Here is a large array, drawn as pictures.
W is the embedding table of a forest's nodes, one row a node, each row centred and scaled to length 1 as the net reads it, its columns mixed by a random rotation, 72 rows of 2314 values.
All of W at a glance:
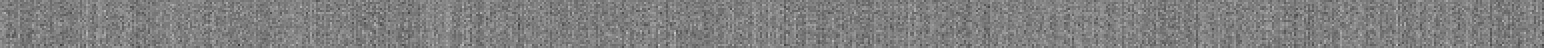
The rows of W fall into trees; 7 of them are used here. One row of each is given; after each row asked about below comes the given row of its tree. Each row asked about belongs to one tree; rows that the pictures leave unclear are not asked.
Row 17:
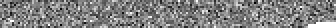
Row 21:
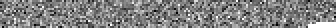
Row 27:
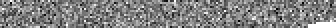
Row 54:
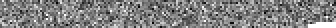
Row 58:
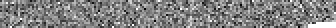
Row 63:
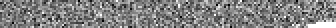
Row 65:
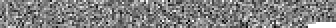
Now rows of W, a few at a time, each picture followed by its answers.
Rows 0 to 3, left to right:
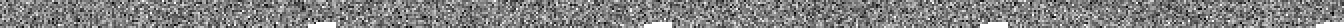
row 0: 65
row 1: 58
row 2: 17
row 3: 54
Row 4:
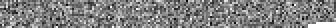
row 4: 58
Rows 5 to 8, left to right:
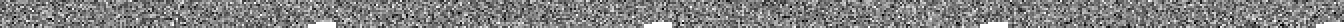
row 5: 63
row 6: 17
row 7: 54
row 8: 65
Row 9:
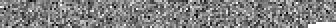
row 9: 58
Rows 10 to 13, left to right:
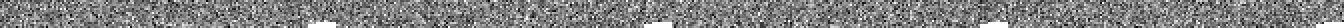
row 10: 17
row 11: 58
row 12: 21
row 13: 58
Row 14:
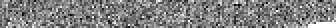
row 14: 58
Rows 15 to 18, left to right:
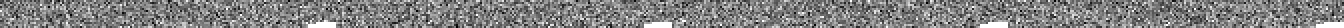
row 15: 17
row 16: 65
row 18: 54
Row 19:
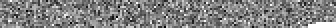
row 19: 54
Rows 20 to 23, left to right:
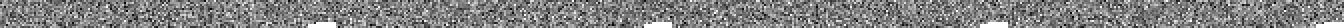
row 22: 63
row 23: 58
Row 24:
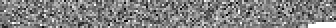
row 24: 21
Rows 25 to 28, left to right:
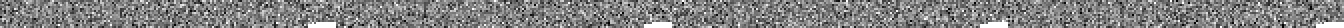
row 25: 65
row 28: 65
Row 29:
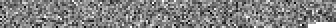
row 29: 65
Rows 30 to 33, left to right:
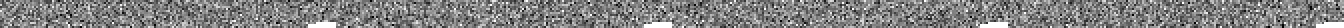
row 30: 17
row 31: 58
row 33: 65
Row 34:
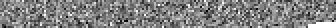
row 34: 21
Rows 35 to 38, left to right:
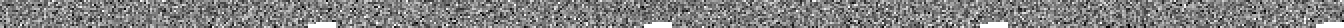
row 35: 65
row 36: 21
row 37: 65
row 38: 65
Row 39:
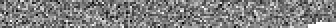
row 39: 54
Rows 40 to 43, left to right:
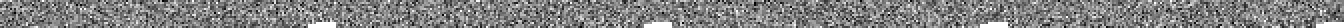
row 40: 27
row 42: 54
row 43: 65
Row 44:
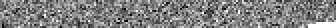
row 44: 21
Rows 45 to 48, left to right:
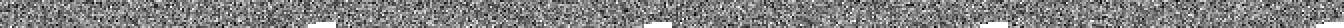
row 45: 58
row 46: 54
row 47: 58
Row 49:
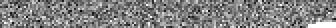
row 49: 17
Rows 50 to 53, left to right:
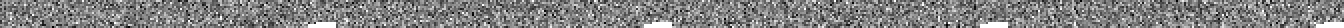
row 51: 17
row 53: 17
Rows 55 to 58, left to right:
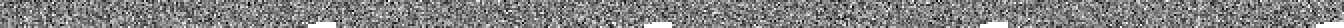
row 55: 17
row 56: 65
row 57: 63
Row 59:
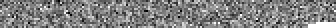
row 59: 17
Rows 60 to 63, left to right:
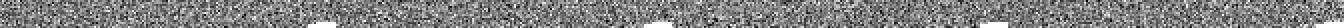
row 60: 27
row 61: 63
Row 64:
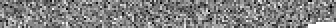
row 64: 17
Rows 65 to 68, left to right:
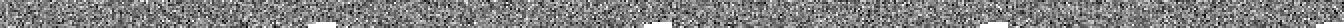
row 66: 58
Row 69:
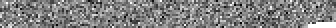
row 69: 58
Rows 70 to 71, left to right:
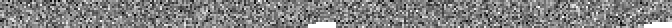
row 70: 17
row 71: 54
